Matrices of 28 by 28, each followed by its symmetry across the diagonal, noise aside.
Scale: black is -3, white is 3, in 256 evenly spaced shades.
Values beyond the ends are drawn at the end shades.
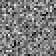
symmetric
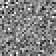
symmetric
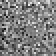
antisymmetric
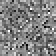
symmetric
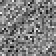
symmetric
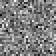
antisymmetric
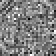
symmetric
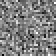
antisymmetric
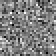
antisymmetric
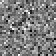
symmetric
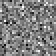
antisymmetric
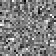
antisymmetric
